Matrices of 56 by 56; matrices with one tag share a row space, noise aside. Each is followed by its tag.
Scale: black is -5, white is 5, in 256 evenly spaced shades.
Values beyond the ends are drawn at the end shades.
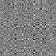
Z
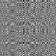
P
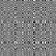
Z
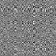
Z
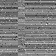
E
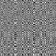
Z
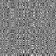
P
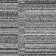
E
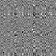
Z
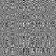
P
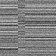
E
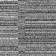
E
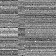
E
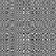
P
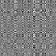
Z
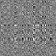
Z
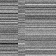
E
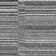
E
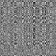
Z
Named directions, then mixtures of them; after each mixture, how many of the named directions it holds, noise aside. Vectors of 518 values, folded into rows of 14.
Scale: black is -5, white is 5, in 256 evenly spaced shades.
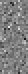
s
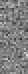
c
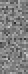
two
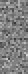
two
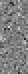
one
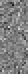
two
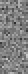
two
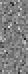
one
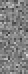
one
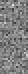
one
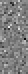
one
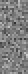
two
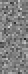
two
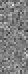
two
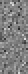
one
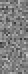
two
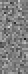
two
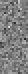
two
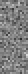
one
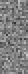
two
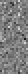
one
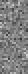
one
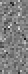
one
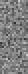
two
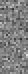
one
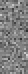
one
